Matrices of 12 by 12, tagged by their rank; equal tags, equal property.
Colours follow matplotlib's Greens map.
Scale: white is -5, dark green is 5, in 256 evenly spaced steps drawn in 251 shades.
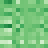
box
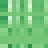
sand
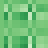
sand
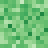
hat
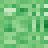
box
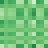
sand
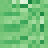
box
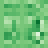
box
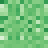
box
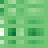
sand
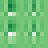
sand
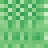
box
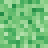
hat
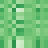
sand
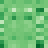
box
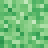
hat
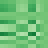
sand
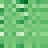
box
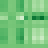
sand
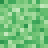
hat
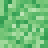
hat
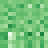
box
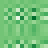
sand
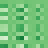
sand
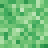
hat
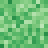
hat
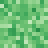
hat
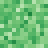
hat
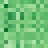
box
